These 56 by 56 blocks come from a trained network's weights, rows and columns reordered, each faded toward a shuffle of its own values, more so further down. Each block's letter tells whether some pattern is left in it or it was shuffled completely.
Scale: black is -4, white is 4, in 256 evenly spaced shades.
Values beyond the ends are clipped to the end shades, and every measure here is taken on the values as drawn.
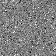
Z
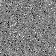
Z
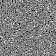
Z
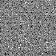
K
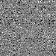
K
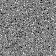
Z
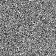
Z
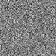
K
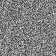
Z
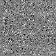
K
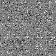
K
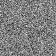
Z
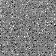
K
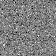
Z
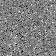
Z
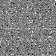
K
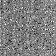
K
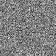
K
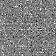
K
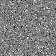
Z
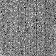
K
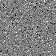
Z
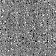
K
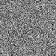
K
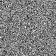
Z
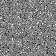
Z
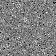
Z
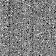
K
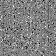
K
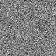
K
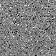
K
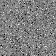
Z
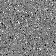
Z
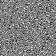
Z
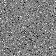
Z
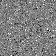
Z
